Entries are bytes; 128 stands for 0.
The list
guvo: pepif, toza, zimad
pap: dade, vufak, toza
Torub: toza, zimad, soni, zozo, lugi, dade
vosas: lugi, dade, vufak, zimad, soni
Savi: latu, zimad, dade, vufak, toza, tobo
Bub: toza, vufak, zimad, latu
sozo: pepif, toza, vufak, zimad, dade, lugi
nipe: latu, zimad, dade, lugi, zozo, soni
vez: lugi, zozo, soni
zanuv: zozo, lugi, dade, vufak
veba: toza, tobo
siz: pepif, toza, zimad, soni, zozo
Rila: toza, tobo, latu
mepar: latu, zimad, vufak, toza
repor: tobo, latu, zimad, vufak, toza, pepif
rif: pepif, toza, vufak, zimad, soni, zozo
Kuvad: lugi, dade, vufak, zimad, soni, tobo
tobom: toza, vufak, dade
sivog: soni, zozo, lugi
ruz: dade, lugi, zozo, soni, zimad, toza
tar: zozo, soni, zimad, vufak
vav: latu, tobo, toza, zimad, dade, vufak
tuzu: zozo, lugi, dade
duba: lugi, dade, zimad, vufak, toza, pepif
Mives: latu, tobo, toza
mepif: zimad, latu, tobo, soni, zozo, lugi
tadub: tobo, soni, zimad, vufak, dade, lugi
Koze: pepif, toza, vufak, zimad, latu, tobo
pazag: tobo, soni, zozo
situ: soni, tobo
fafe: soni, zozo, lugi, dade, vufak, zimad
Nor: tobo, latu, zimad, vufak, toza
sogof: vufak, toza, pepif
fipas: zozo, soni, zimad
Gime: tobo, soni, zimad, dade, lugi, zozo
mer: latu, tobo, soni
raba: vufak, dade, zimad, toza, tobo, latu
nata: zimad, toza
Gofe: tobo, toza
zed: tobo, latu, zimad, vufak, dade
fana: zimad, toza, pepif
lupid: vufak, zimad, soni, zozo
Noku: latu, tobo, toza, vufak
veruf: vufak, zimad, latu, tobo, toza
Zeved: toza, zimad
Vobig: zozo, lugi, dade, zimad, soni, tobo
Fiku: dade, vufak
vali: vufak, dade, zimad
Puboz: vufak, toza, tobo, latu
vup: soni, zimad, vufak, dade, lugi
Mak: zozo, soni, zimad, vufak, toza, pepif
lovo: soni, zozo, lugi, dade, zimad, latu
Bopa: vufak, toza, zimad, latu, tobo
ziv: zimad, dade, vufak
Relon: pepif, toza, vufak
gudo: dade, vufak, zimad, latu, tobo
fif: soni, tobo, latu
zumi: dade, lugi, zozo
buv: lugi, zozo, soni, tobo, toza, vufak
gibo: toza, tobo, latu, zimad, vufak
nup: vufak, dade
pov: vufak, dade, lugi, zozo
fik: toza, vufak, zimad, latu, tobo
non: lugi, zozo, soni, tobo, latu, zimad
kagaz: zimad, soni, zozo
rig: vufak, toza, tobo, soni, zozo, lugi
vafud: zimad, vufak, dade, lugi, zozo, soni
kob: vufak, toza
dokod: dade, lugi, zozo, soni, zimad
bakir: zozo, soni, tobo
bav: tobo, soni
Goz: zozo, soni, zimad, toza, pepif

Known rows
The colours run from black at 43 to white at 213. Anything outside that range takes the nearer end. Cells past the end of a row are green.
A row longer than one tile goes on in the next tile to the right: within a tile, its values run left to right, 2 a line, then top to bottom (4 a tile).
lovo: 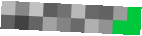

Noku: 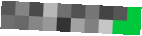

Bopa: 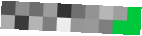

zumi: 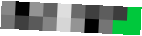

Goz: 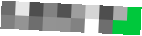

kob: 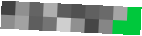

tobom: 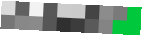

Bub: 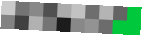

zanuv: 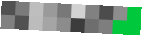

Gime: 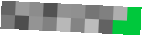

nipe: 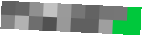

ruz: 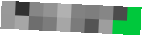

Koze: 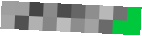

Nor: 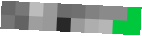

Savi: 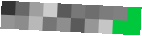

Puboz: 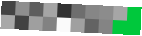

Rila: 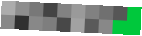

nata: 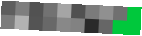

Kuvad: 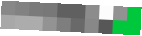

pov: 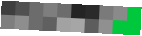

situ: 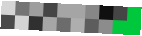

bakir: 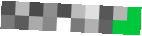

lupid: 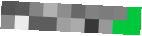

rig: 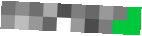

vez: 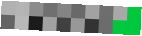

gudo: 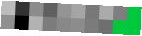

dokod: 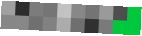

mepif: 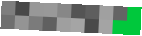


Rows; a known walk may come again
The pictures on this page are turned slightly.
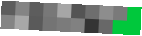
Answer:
nata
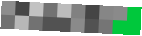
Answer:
vafud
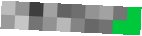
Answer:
rif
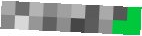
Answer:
Torub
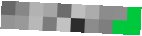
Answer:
Vobig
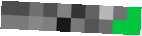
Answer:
ziv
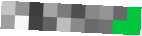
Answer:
siz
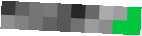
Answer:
vali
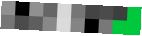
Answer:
zumi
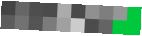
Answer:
kagaz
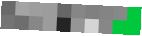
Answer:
repor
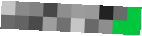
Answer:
fif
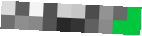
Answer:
tobom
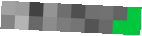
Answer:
Relon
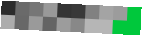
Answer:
raba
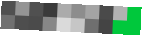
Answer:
pazag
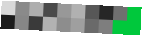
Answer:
sivog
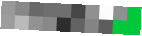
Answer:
vosas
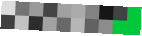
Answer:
situ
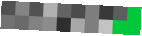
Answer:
Noku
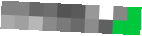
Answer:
Kuvad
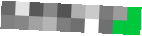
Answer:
Mak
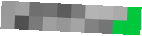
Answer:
non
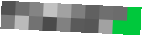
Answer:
nipe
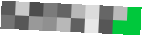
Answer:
fipas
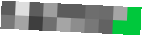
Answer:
sogof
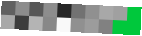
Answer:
Bopa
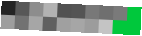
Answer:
veruf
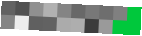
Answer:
lupid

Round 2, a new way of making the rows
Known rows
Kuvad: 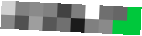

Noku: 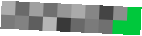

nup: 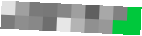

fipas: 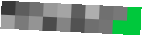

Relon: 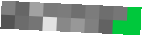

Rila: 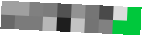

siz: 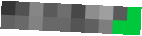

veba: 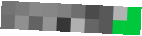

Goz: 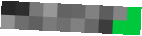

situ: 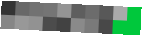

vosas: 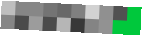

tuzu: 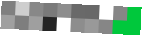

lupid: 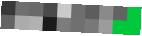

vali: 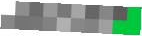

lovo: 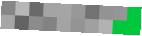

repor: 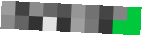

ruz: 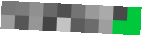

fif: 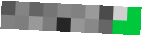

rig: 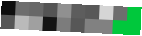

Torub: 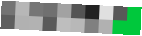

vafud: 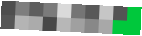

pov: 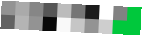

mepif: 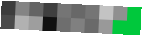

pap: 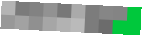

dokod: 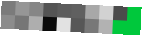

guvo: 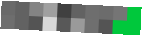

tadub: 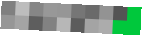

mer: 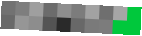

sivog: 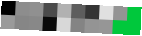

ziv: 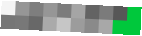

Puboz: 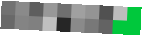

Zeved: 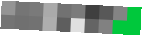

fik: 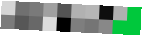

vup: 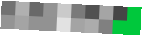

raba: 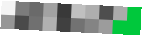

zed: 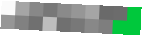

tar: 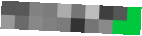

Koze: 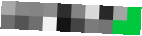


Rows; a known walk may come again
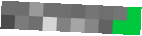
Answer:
Relon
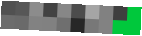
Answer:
rif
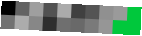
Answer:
pazag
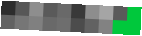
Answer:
siz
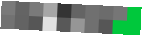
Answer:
guvo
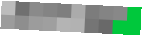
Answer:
pap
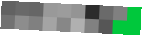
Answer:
kob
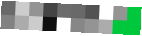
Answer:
zumi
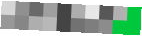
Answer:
gudo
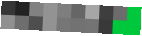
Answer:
Mak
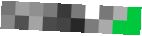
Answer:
non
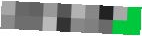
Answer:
veruf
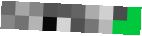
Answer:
dokod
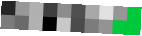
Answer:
vez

